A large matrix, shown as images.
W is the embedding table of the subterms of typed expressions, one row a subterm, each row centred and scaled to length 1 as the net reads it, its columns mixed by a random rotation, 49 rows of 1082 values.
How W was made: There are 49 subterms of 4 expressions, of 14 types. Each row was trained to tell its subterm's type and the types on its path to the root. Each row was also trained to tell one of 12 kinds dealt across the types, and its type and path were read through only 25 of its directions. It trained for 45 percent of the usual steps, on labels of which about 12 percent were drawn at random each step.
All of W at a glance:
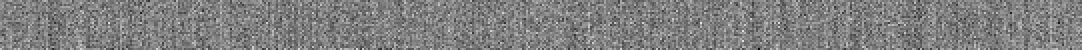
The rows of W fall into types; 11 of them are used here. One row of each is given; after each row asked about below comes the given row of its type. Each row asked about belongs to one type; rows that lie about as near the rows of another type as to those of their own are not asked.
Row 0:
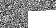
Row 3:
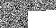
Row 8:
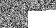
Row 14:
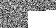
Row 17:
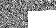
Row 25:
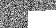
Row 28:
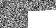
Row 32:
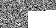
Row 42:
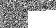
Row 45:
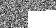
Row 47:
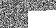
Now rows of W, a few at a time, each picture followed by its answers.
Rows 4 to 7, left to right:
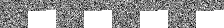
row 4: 17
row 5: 25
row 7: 3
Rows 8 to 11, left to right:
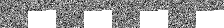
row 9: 42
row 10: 45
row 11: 47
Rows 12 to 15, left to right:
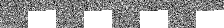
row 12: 32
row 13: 32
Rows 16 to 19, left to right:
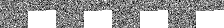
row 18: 45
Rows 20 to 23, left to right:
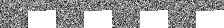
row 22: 42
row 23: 42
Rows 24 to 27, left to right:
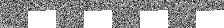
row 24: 32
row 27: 42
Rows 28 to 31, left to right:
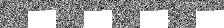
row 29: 25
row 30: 8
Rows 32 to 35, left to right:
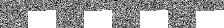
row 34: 25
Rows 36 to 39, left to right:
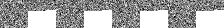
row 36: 32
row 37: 47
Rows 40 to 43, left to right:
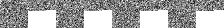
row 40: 47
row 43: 45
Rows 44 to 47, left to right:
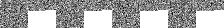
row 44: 47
